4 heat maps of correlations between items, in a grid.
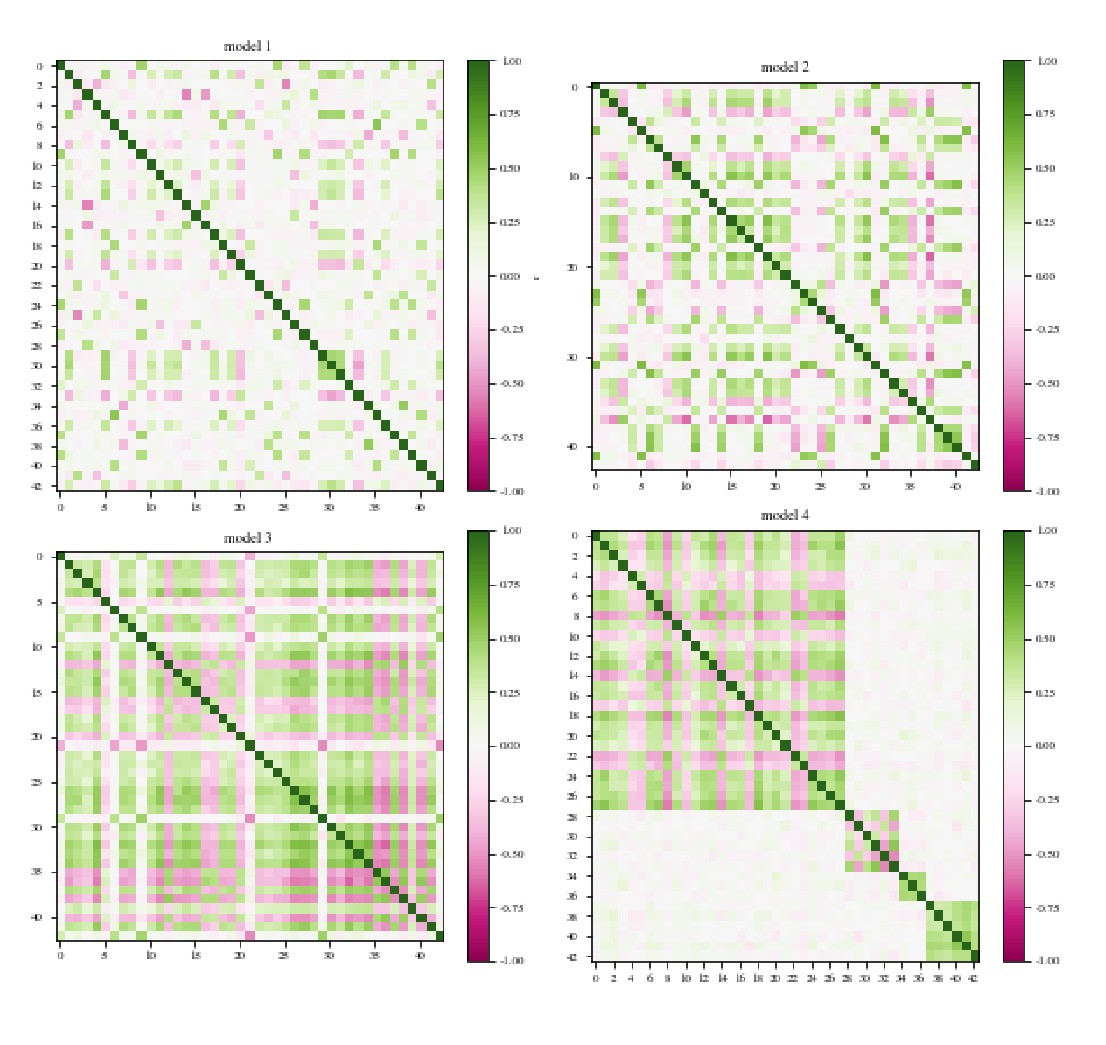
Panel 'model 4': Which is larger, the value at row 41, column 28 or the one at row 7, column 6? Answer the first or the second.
the second
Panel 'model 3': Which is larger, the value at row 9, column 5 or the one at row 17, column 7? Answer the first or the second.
the first
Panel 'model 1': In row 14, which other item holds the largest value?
16
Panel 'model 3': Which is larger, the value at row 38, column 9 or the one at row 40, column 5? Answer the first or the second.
the second
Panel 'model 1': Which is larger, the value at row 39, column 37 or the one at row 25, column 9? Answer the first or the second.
the first
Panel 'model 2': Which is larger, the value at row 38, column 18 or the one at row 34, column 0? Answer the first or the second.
the first
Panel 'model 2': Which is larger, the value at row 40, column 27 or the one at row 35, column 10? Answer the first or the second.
the first
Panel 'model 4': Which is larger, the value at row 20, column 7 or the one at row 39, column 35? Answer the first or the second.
the first
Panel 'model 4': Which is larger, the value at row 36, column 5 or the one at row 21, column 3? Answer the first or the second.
the second
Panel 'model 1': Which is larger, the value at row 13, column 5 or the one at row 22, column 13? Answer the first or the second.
the first
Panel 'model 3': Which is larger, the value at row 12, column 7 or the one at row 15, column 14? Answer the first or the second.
the second
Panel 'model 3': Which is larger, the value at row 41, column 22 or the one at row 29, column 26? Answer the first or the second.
the first
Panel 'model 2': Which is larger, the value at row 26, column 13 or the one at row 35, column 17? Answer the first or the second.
the first
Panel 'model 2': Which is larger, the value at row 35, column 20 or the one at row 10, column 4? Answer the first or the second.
the second
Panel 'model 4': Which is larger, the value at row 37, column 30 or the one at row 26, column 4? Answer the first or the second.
the first
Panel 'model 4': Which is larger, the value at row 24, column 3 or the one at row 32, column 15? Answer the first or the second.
the first
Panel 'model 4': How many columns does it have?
43
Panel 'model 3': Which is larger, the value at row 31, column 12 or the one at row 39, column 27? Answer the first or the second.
the second
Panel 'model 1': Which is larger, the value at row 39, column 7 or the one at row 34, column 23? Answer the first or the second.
the second
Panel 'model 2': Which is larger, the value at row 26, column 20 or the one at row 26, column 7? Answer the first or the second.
the second
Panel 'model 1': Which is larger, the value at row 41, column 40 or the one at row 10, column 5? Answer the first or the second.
the second
